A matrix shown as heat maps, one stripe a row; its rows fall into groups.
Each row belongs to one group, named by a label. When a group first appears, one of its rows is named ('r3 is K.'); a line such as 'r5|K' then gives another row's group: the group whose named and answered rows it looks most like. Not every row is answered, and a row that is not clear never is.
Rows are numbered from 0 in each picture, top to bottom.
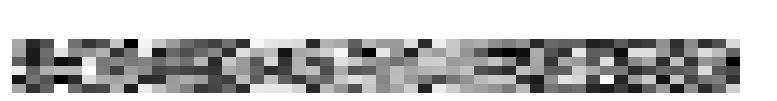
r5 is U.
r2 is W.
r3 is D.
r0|U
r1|D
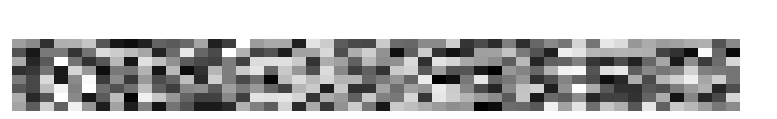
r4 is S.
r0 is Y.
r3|Y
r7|Y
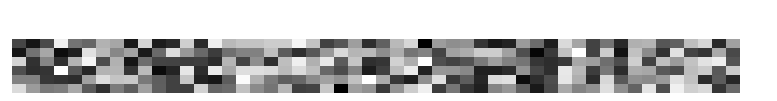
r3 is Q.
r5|Y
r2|S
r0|Q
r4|W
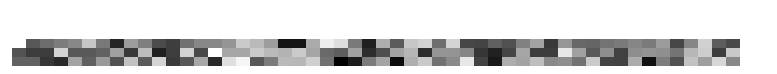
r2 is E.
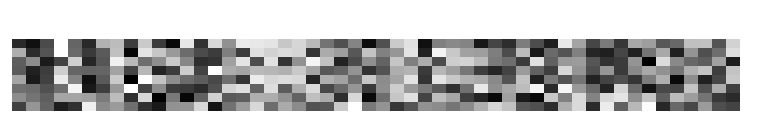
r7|W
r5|E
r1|U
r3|Q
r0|Q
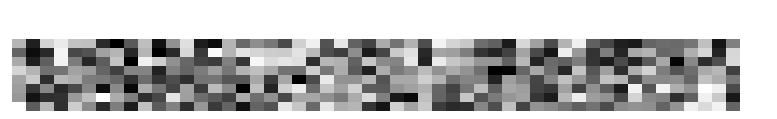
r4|Y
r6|W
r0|D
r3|D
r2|U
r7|S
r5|S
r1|Q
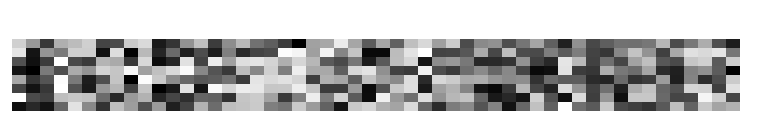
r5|Q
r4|U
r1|S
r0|D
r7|E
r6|D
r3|W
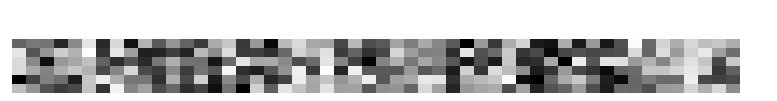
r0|S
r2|Y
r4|W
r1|S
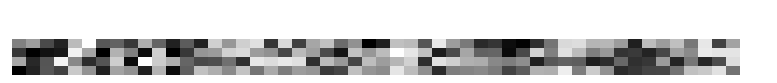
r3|E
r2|U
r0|Y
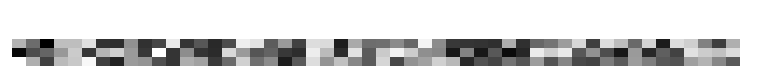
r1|E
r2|D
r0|Y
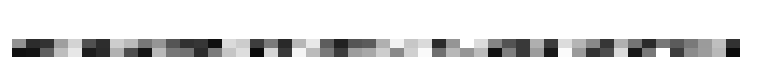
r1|E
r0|E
